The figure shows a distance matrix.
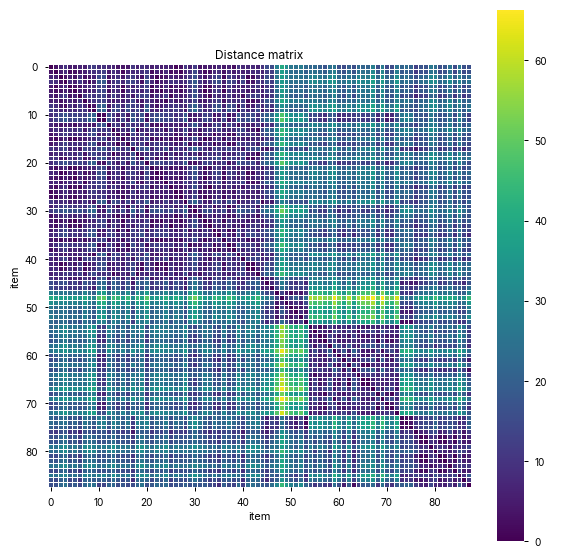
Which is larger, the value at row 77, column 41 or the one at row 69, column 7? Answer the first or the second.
the second
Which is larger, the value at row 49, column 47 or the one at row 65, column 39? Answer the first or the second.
the second
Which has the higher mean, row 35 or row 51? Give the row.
51
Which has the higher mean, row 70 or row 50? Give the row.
50
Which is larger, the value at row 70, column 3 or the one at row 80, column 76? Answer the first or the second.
the first
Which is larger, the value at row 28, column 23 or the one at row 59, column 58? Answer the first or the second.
the second
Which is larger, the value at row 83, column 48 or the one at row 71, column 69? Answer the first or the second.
the first
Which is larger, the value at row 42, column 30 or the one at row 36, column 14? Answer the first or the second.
the first
